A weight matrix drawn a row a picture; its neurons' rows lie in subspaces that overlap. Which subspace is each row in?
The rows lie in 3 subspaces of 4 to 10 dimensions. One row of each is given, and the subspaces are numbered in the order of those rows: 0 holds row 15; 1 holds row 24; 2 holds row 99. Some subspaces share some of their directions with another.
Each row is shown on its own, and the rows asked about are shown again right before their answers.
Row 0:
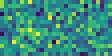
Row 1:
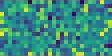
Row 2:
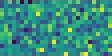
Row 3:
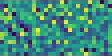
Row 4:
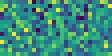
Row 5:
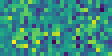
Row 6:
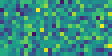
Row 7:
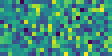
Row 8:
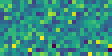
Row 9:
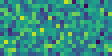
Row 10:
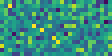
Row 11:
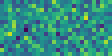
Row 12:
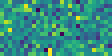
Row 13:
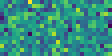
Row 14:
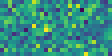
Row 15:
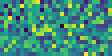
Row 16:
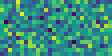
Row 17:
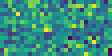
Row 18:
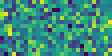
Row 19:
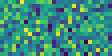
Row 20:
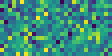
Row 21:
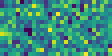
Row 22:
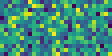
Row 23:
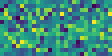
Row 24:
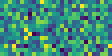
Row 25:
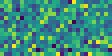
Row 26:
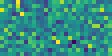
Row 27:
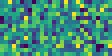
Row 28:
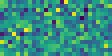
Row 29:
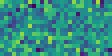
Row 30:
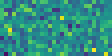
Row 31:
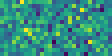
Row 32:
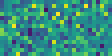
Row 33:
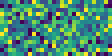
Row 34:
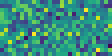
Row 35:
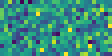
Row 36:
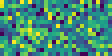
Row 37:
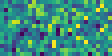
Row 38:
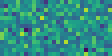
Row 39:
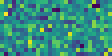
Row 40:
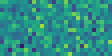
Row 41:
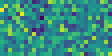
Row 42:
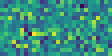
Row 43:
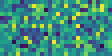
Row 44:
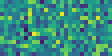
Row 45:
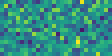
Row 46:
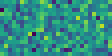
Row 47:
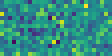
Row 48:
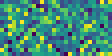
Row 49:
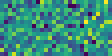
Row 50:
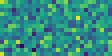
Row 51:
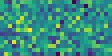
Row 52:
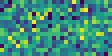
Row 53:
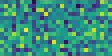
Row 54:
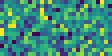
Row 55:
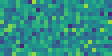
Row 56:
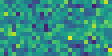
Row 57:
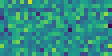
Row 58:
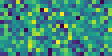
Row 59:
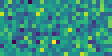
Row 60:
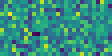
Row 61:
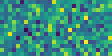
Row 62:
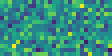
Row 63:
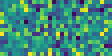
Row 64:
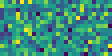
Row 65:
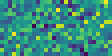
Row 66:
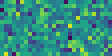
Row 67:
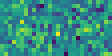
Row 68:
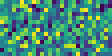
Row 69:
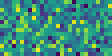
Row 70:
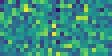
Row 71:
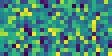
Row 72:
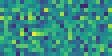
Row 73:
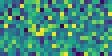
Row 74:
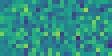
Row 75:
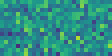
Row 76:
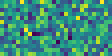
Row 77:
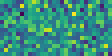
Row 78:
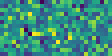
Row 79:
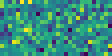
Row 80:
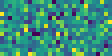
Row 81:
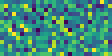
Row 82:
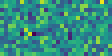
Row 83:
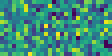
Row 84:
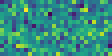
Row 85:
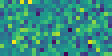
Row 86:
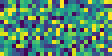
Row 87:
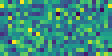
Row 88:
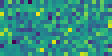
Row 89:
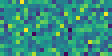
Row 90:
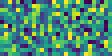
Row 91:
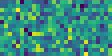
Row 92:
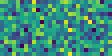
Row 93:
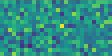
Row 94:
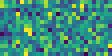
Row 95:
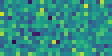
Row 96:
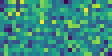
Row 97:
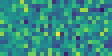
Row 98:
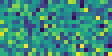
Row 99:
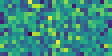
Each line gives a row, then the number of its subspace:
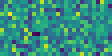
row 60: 1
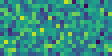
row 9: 1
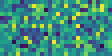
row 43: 2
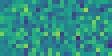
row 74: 2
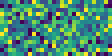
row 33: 1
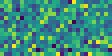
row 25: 1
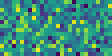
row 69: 1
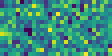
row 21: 2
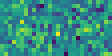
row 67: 1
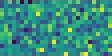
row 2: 2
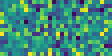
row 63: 2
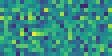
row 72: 2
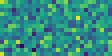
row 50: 0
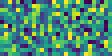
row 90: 1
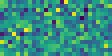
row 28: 0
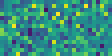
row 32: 2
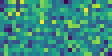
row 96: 0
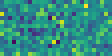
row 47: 1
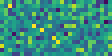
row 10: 0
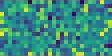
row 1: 2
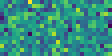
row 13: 2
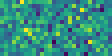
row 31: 1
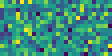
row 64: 2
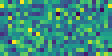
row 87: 1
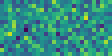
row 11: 1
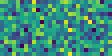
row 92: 0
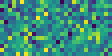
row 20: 0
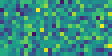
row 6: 0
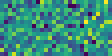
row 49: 0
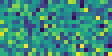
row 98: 0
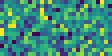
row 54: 1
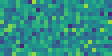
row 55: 0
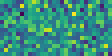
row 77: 0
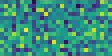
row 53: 0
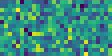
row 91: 1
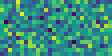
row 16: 0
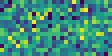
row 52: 0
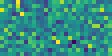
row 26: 0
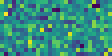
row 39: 0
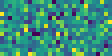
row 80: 1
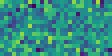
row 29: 1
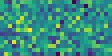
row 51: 1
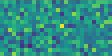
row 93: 0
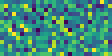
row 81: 0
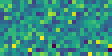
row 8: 1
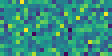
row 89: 2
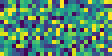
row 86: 0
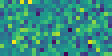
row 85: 2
